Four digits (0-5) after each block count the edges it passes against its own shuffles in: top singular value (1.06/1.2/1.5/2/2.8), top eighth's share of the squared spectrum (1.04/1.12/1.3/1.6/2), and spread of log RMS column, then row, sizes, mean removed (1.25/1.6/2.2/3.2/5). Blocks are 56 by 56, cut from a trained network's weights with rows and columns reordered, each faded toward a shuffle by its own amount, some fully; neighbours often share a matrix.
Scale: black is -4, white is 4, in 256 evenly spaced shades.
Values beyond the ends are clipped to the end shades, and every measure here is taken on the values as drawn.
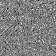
1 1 0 0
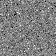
0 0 0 0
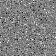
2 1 0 0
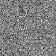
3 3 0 1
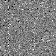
2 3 1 0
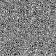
3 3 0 1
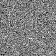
2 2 0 0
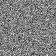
1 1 0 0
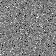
0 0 0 0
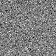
0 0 0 0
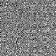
3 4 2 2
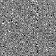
3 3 2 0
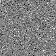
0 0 0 0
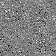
2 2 0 0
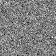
0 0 0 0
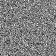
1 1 0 0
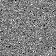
0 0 0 0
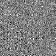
3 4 2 2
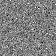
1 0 0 0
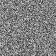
0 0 0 0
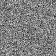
0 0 0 0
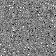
1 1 0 0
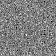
2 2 0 0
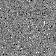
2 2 0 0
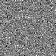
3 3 1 1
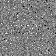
2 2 0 0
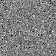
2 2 0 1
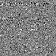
2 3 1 2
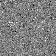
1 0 0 0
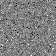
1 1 0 0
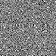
3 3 1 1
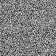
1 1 0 0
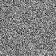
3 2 0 1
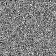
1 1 0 0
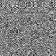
3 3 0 2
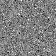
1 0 0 0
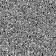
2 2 0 0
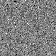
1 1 0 0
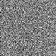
3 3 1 1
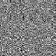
4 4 2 1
